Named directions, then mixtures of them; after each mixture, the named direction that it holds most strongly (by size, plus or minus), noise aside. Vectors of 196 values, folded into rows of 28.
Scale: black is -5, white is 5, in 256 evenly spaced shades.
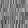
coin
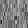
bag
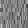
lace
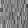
lace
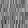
coin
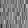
lace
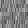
coin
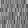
lace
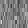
bag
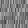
coin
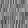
coin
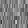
bag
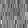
bag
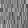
lace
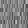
lace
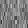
bag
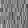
lace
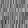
coin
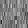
bag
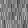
lace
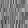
coin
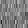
bag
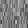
bag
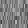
bag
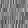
coin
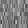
bag
